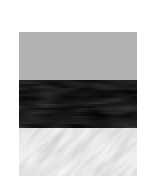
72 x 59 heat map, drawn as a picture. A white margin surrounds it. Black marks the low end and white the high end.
It is made of 3 by 1 panels. Panel 1,1: high, flat. Panel 2,1: very low, streaked across, faint in contrast. Panel 3,1: very high, slanting up to the right, faint in contrast.
